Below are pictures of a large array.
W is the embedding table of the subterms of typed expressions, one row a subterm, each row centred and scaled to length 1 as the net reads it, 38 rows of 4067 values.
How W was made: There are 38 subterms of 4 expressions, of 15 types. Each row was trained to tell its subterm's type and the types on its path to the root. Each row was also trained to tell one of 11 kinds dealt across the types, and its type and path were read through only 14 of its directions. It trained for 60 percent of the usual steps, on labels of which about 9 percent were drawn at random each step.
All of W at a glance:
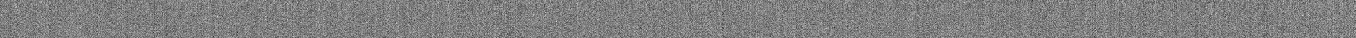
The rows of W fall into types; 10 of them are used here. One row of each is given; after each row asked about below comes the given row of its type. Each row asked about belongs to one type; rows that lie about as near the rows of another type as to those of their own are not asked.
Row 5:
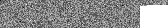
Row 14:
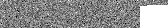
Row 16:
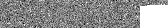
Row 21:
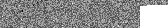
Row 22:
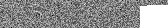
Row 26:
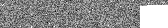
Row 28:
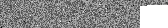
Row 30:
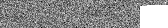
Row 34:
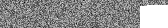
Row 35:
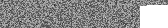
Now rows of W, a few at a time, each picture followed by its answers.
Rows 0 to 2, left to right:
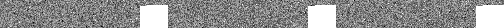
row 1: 22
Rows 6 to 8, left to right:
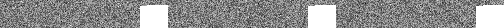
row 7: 35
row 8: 30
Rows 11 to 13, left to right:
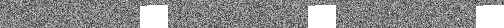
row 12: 35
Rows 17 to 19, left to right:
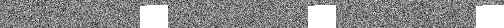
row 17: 26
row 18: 14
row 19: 35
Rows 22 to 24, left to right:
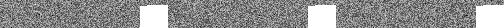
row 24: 16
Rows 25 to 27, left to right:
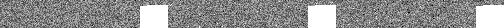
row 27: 34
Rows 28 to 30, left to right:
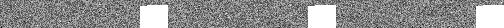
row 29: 22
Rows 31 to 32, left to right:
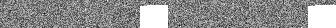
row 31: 26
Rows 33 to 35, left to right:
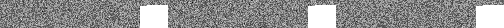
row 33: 21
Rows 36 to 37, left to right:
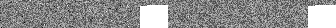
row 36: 16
